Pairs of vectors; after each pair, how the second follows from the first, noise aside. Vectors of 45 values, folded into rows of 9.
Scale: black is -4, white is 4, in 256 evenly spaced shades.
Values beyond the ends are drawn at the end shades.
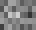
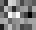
scaled up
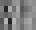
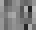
wrapped around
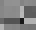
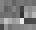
negated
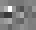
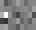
wrapped around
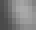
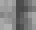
wrapped around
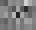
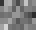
shuffled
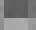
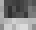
scaled up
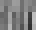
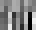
scaled up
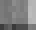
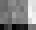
scaled up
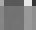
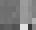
wrapped around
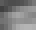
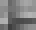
wrapped around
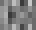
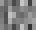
negated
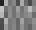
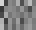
negated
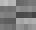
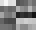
scaled up
